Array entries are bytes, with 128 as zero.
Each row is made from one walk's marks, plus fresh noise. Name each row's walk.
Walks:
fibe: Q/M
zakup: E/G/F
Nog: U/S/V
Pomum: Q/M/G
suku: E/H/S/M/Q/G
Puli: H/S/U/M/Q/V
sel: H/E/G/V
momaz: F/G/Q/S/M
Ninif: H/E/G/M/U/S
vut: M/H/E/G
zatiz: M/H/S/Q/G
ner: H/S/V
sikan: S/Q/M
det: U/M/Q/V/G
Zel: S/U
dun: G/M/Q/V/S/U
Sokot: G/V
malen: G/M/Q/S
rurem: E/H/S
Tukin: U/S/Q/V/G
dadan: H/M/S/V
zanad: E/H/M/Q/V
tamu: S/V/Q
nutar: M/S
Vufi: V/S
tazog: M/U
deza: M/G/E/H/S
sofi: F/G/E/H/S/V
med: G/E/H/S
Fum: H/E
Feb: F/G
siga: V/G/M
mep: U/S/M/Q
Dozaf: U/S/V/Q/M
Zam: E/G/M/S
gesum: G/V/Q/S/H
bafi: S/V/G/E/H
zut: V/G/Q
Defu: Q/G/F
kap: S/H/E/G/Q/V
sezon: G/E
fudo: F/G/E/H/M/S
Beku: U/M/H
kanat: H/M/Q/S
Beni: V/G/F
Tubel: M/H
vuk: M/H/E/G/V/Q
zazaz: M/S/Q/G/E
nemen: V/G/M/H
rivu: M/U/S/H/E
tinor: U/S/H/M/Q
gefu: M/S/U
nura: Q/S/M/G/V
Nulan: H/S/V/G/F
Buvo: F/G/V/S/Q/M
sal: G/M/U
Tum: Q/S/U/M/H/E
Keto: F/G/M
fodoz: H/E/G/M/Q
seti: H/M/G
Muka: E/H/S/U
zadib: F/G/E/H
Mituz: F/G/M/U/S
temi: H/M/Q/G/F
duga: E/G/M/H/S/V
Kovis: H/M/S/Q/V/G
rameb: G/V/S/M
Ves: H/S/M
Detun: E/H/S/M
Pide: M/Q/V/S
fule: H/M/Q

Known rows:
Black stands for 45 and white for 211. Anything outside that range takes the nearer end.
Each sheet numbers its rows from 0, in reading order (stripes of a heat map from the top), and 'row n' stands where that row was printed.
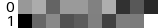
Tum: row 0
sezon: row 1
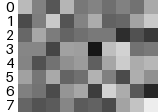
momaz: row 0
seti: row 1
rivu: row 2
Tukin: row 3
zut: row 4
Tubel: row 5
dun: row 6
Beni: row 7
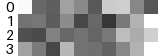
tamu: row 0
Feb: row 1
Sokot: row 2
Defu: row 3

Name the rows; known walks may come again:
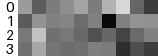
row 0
nura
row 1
sofi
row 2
Muka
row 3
rivu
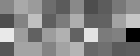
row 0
rurem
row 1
seti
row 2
Puli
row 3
suku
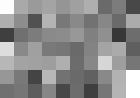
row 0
kanat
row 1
momaz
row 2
zazaz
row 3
ner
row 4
gesum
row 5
Defu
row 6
Feb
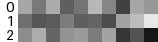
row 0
Tubel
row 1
Beni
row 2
Tum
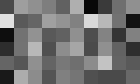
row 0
fudo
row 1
Pide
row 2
Zam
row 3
duga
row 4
rameb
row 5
Ninif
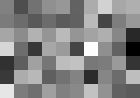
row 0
zut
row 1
tazog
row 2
Kovis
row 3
Dozaf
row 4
vuk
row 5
med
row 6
sikan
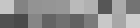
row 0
fule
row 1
Sokot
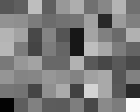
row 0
nemen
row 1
Beku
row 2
Zel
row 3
Nog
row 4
Detun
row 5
malen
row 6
dun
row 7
sezon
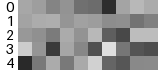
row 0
Nulan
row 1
zatiz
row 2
temi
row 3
mep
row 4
fodoz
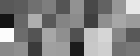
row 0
Keto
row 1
sel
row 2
tamu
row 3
Tukin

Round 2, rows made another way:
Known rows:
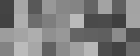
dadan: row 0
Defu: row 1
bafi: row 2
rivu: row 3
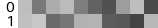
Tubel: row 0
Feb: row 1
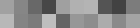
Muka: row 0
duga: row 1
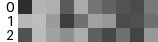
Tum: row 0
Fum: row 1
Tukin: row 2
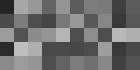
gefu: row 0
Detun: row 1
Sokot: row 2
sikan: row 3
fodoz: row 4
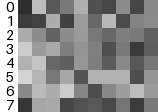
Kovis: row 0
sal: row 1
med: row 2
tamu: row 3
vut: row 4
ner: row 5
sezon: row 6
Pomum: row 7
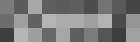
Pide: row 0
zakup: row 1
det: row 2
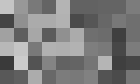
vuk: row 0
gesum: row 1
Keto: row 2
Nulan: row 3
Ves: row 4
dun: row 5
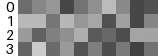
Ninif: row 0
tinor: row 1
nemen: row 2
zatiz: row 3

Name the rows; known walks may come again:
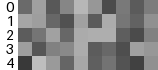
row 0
fudo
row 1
sel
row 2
Mituz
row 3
nemen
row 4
det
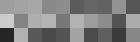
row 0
bafi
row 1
Nog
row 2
suku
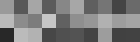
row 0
Keto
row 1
duga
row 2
sikan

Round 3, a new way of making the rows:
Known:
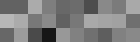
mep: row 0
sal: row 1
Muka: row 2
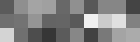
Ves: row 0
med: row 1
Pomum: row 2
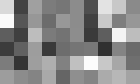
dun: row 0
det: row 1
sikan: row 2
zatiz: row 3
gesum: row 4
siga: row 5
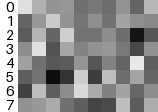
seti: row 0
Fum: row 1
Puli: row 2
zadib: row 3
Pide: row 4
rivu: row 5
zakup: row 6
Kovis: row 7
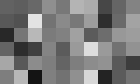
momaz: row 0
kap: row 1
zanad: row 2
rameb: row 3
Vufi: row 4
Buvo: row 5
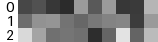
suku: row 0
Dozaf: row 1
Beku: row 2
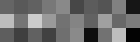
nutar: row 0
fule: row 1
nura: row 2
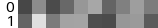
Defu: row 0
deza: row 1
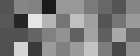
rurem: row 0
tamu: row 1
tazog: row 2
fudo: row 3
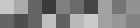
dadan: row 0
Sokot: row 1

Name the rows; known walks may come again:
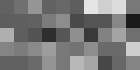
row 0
med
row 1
nutar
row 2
fibe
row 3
fodoz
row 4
momaz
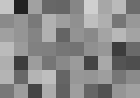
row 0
malen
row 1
Beni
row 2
siga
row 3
Nog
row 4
Tukin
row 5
zut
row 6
Keto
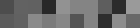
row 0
Detun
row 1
Tubel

